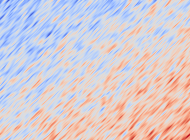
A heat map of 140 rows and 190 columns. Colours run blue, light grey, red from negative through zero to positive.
Overall the values sit about 50% of the way up the scale. The field climbs toward the bottom right. The histogram is bell-shaped. The ninth with the lowest average is the top left. Neither half mirrors the other. The ninth with the highest average is the bottom right.
